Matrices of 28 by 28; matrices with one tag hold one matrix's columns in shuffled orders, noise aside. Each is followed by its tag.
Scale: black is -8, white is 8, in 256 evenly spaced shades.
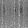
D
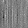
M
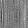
M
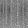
D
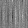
M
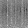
D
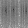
D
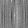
M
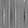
M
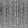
D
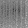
D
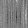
M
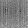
D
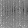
D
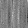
M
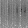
D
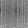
D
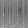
D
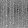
D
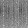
D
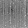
D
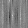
M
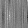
M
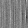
M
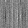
M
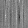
M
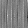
M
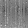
D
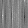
M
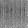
D
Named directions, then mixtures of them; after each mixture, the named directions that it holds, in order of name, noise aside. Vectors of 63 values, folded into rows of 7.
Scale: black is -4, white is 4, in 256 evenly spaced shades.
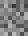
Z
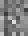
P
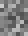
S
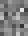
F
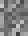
P, S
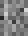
F, P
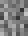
F, Z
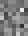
F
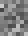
S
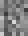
P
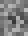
P, S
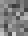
P, Z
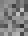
F, Z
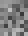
S, Z
